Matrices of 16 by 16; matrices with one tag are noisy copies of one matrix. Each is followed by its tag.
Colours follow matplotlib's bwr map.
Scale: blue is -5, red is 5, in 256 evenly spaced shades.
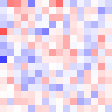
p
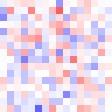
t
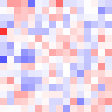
p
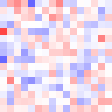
p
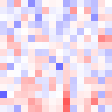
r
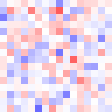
t
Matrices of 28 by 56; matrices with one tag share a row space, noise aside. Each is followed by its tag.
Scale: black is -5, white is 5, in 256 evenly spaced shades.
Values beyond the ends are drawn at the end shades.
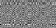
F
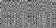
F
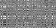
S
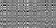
S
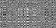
S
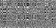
S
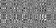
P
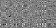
P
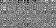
S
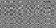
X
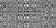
S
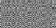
F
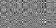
P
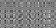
X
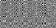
P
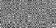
F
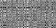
S
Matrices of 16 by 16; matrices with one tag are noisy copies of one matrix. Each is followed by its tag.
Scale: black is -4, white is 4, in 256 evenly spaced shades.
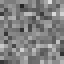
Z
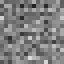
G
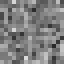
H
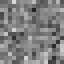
H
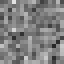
H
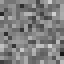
Z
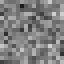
Z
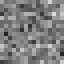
Z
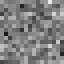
Z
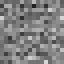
G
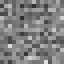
G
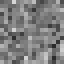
H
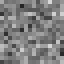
Z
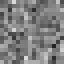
H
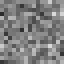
Z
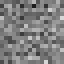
G
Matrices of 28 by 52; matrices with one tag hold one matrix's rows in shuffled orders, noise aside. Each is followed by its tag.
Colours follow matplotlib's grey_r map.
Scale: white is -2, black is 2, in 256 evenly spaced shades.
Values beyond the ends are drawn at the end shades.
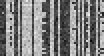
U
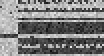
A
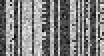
U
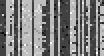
U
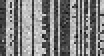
U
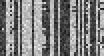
U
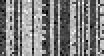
U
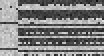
A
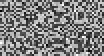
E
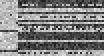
A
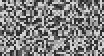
E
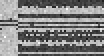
A
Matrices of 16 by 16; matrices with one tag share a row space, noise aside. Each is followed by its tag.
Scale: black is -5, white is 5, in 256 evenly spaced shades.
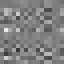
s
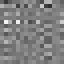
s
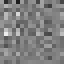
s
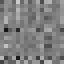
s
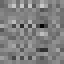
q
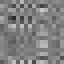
q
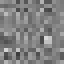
s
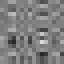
q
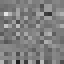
s
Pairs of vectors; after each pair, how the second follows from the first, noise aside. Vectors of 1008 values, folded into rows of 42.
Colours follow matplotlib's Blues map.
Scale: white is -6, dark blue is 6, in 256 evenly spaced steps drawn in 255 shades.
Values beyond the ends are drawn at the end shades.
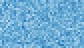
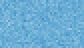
shrunk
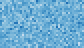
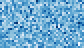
scaled up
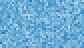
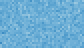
shrunk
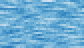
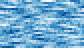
scaled up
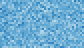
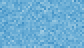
shrunk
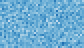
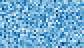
scaled up
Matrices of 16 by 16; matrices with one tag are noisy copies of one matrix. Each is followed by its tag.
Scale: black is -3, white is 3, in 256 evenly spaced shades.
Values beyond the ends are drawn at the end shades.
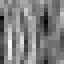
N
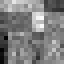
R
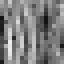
N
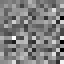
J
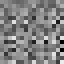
J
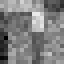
R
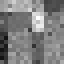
R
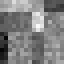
R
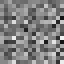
J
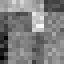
R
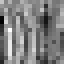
N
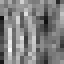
N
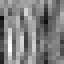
N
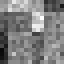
R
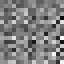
J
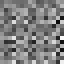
J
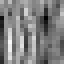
N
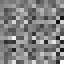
J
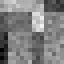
R
